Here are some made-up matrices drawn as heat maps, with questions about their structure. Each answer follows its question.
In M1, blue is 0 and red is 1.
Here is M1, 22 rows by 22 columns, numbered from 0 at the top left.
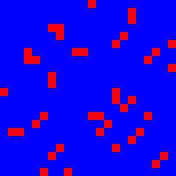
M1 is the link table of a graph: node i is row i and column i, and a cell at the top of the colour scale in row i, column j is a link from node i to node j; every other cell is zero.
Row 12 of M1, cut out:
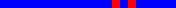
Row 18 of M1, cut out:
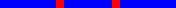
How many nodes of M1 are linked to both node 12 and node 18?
1
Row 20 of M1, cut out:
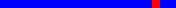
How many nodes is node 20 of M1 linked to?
1
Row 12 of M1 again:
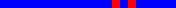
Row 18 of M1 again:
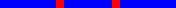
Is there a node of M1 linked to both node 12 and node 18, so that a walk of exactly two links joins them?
yes
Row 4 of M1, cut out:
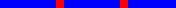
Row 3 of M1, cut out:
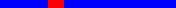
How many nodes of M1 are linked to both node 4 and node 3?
1
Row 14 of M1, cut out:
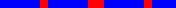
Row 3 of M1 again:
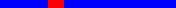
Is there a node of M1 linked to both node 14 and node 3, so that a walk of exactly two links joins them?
no
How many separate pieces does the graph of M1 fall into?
1
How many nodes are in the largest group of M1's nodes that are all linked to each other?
2
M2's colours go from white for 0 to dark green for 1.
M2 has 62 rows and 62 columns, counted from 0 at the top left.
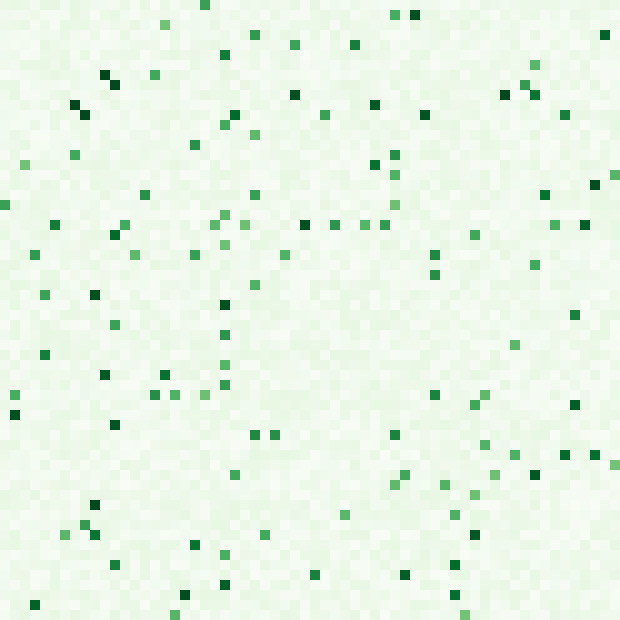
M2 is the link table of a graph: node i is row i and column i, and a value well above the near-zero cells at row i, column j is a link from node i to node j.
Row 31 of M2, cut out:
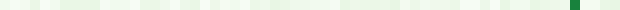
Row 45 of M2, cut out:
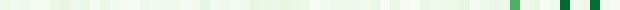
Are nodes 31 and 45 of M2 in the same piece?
yes
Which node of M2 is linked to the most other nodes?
node 22
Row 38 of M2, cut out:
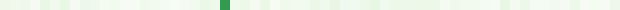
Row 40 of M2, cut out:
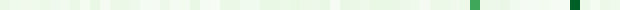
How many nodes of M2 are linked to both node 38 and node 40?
0
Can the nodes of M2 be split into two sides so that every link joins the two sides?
yes
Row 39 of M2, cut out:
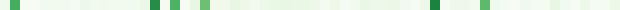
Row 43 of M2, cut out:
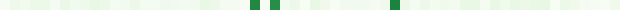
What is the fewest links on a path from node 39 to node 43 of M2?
1
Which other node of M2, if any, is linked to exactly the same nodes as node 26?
node 6
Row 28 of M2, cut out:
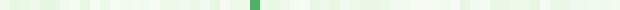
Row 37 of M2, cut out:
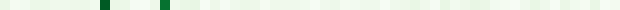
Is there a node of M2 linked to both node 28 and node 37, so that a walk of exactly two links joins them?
no
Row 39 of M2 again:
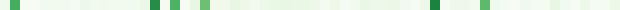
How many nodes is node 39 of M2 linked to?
6
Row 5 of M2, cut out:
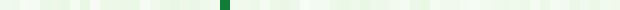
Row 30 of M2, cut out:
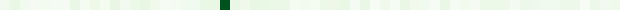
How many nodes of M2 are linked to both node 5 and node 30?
1
